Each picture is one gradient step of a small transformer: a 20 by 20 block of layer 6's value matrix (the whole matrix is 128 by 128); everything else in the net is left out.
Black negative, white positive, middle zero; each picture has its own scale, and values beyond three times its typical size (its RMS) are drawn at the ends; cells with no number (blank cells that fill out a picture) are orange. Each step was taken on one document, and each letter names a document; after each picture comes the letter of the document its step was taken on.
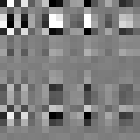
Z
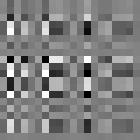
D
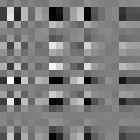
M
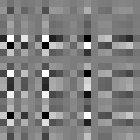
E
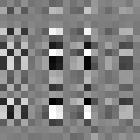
Z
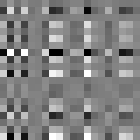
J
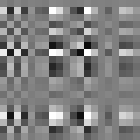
Z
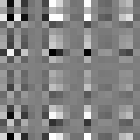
J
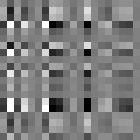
E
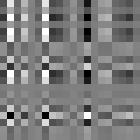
E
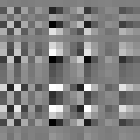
M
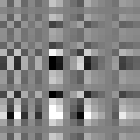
M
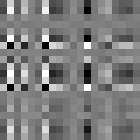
D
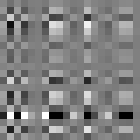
J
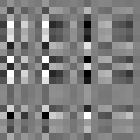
E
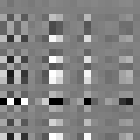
J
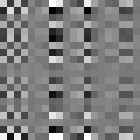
Z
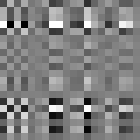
Z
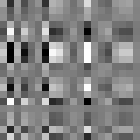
D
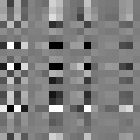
M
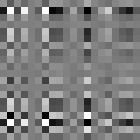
D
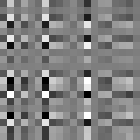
E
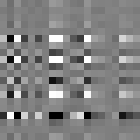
M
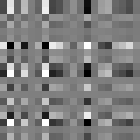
E
